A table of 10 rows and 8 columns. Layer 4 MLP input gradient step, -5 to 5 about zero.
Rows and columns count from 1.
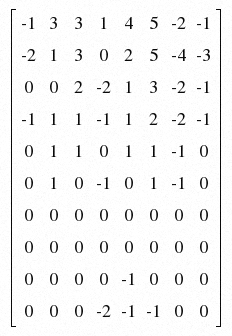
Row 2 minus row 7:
-2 1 3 0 2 5 -4 -3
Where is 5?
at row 1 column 6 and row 2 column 6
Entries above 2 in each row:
4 2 1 0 0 0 0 0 0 0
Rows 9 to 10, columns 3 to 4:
0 0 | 0 -2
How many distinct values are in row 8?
1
